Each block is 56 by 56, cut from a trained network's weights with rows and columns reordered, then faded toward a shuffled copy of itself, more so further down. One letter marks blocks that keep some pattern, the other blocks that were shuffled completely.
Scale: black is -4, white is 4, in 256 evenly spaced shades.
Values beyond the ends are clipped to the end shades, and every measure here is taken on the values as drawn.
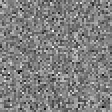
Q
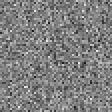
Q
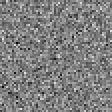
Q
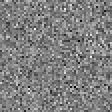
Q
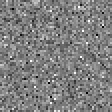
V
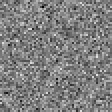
V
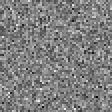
V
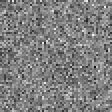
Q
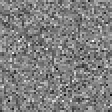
V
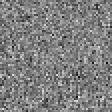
Q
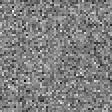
Q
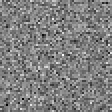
Q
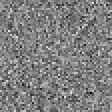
Q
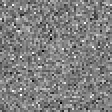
V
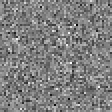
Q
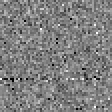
Q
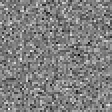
V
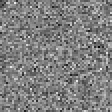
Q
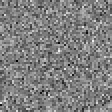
V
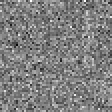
Q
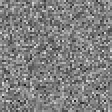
Q
